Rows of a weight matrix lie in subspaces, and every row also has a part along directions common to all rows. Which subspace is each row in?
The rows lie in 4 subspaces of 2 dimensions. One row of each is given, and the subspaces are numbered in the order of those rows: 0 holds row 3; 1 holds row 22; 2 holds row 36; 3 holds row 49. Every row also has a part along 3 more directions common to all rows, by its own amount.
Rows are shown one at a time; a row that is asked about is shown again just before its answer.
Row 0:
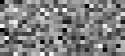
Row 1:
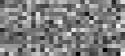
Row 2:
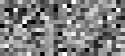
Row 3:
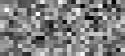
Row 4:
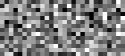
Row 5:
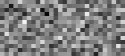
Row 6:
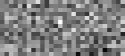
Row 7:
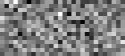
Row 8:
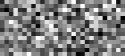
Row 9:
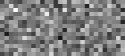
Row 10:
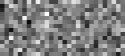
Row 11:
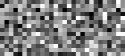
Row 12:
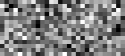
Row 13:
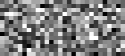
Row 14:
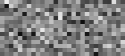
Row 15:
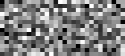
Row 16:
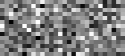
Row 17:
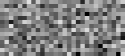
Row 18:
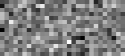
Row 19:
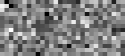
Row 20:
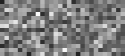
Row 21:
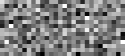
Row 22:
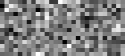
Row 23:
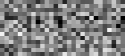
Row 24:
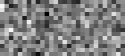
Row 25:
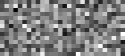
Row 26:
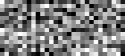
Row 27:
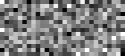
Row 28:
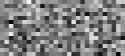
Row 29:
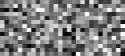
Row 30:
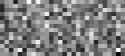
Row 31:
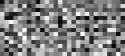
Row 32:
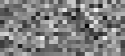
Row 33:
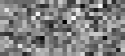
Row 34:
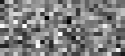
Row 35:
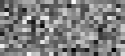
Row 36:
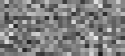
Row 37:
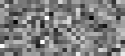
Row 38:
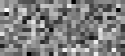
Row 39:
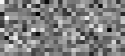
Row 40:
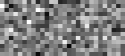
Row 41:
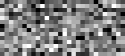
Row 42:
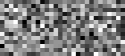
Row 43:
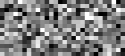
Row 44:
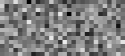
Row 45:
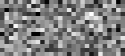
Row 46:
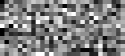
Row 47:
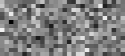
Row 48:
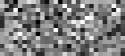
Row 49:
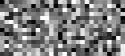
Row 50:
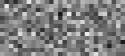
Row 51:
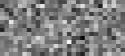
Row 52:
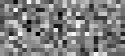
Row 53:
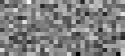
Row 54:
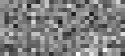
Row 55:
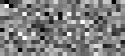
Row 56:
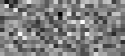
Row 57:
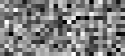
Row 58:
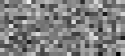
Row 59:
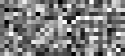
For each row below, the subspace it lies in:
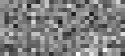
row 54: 2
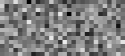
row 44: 1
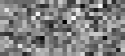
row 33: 0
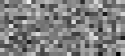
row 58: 2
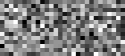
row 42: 3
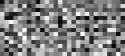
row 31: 2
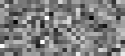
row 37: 3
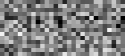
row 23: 2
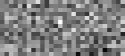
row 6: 2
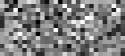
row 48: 1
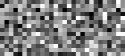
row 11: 0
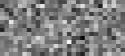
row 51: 0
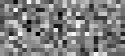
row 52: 1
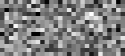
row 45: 2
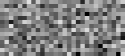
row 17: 2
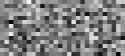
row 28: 2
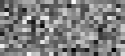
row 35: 3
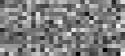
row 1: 2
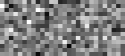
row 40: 1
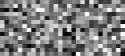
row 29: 2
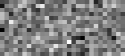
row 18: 0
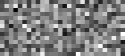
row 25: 2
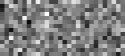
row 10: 1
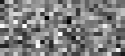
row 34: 3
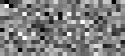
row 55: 1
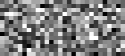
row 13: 0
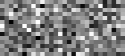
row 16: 0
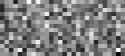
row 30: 1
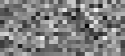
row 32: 0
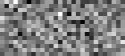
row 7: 1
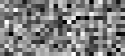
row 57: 0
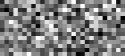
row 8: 0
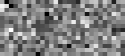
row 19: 1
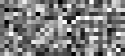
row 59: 0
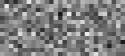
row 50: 1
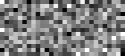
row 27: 2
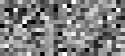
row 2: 3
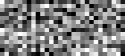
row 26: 2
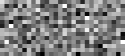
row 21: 2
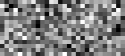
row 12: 1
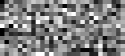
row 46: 2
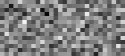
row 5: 3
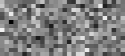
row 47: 0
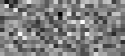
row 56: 1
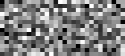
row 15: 3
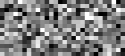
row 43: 3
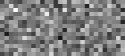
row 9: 3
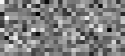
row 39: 2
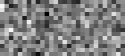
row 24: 1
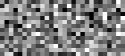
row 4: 0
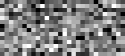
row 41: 0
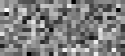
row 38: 3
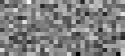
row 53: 2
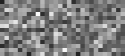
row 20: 3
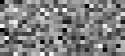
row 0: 3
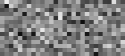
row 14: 1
